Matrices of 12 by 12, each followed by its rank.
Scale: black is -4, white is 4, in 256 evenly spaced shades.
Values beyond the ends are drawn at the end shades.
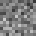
full rank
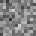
full rank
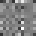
two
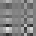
one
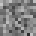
full rank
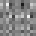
two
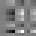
one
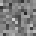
full rank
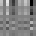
one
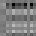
one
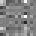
two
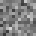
full rank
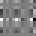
one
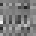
two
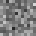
full rank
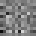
two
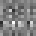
two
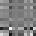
one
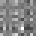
two
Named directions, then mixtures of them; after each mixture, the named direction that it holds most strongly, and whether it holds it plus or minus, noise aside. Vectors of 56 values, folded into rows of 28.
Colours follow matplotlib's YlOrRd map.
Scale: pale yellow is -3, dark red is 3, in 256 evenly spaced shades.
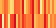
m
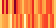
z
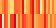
m, plus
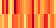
z, plus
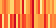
m, plus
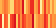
m, plus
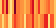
z, plus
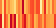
m, plus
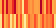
z, plus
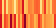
z, minus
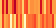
z, plus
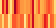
z, plus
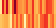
z, plus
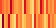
m, minus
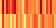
z, plus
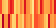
m, minus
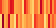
m, minus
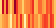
z, plus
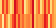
m, plus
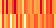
z, plus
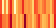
z, minus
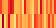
m, minus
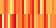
m, plus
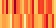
z, plus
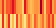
m, minus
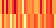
z, plus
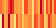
m, minus
